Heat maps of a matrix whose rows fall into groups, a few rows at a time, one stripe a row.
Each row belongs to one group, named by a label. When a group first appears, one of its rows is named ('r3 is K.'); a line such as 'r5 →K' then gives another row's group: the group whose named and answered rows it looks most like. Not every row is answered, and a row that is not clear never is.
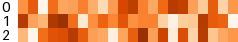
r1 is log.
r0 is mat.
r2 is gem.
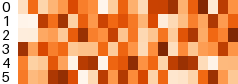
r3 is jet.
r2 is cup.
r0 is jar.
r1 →cup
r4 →mat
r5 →log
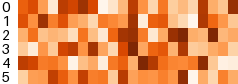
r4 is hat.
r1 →jet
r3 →gem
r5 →gem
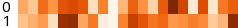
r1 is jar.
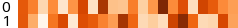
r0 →jet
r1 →mat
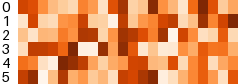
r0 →hat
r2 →gem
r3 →log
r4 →jar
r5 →hat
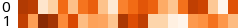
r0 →hat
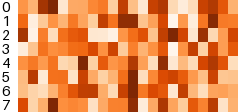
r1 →jet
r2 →jar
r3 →cup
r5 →mat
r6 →gem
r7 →jet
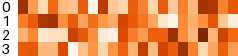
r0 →jet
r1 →log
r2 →jar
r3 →mat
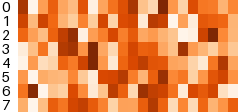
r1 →jet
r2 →log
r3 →gem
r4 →gem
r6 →hat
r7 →gem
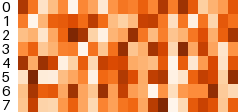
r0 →mat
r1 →gem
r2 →jar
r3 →hat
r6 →log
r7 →hat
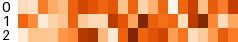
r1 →hat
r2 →gem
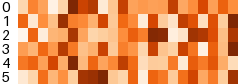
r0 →jar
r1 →cup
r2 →hat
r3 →cup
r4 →log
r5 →cup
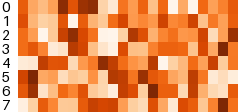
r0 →gem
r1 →mat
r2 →jar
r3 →jar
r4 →cup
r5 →hat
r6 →hat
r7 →cup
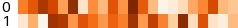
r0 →log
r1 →gem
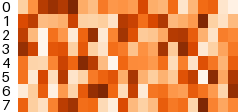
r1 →hat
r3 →mat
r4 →gem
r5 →cup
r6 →cup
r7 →jar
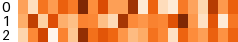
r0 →cup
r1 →mat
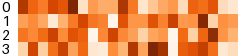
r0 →log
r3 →hat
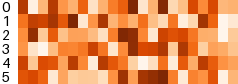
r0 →jet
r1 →log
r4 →jet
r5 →hat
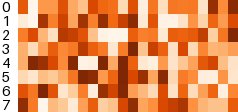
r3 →gem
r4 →log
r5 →gem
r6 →jet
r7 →mat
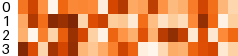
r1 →log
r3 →log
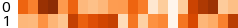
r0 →log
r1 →cup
